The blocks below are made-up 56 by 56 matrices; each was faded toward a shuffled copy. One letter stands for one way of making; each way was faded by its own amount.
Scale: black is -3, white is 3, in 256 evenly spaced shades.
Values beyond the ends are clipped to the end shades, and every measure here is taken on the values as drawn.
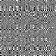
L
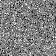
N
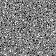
N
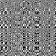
L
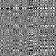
L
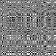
L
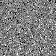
N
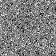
N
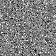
N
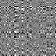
L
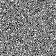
N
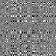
L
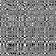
L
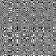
L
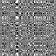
L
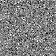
N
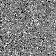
N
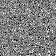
N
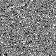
N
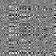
L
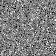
N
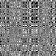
L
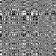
L
